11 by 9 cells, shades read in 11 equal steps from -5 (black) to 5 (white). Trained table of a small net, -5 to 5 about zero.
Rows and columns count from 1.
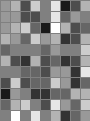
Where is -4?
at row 1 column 7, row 3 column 5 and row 9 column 1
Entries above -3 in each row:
8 9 8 8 9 7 8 8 6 9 8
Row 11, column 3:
0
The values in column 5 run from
-4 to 1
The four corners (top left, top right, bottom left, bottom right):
1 2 0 1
